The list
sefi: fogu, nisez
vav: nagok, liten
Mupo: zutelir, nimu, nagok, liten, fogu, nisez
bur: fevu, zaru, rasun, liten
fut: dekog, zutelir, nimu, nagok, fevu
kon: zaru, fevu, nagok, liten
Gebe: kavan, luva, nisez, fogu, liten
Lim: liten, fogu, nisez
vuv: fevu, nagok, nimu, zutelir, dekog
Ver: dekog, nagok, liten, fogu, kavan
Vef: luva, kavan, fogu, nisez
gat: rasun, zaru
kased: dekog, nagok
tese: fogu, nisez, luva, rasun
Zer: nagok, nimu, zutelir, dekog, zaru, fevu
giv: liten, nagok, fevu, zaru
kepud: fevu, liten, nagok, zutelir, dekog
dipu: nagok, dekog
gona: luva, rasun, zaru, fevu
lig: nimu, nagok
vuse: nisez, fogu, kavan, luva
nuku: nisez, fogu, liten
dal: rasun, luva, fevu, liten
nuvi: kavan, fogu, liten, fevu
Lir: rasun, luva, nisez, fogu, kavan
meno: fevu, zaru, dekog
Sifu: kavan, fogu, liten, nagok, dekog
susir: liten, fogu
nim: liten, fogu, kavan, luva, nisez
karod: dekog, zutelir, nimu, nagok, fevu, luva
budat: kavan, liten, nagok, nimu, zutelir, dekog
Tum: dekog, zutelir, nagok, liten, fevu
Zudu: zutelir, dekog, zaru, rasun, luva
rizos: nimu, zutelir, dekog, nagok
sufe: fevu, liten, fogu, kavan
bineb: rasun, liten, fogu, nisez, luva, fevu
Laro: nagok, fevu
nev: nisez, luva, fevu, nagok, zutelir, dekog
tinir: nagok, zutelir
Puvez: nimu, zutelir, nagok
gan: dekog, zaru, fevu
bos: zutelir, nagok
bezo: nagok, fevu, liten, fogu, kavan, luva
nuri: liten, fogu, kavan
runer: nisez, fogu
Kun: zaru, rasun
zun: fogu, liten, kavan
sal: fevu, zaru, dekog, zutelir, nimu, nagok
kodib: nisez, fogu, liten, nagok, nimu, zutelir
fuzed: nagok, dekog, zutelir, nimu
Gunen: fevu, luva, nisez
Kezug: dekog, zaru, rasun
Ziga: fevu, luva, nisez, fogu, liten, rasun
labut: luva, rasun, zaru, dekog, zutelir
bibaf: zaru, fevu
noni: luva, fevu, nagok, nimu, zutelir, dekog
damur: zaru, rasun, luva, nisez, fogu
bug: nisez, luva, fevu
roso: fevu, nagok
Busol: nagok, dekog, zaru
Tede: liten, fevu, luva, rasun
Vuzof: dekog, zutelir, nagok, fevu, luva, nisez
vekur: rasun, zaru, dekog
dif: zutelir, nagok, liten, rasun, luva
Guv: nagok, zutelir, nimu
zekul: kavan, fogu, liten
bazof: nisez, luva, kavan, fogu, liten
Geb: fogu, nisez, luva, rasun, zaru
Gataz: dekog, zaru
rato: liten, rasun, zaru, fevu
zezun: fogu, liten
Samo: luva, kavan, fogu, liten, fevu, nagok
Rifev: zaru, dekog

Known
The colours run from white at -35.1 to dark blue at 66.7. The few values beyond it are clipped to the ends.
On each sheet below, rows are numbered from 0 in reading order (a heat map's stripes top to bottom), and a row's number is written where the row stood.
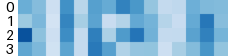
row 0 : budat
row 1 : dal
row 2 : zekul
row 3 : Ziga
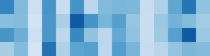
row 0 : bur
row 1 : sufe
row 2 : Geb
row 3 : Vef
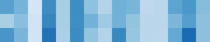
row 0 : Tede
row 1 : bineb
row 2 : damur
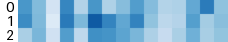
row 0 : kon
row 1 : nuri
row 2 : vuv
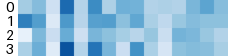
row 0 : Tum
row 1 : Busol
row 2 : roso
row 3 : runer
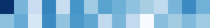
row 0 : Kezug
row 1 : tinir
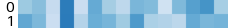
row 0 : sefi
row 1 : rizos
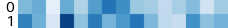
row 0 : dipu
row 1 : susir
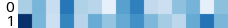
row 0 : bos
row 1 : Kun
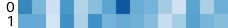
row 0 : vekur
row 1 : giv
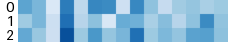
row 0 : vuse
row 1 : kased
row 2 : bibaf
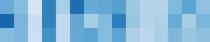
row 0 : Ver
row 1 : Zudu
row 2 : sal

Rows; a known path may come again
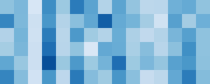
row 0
Lir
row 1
vekur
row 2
Vuzof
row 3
kased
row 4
bibaf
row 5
Gebe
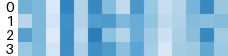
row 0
bazof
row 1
noni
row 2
nuku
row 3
kodib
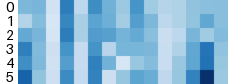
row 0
karod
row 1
Samo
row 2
Lim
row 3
bur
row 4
tese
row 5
zezun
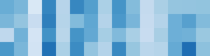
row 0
bezo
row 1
lig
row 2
nev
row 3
damur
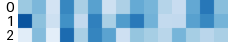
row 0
dal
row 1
zekul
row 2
Laro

